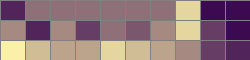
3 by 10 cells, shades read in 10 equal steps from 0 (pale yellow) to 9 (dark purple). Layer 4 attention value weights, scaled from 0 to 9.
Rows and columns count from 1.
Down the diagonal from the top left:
8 8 3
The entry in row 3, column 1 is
0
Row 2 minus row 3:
4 6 1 4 4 4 1 -3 0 1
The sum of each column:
12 15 12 15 11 13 12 6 23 26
